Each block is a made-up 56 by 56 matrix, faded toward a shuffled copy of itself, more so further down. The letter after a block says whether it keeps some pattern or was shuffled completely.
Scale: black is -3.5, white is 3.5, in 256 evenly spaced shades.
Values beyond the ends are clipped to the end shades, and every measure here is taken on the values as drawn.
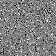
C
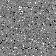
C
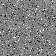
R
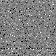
C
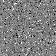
R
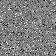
C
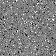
R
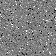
R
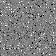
C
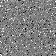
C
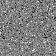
R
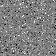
R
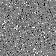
R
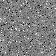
R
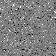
R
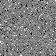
R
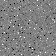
R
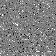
C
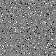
C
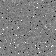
R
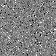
C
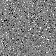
R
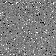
C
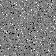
R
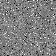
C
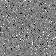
R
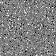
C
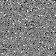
C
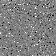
C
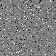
C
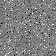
R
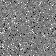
C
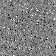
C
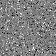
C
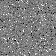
R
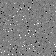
R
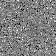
R
